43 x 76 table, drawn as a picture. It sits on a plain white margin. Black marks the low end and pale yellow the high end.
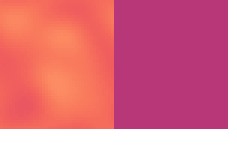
The table splits into one row of 2 panels. Panel 1,1: high, smooth, faint in contrast. Panel 1,2: middling, flat.
